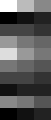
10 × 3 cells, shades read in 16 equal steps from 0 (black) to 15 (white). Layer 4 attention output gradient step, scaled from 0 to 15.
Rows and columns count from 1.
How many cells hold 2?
4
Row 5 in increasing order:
7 9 13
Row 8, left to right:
1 2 2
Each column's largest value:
15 11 8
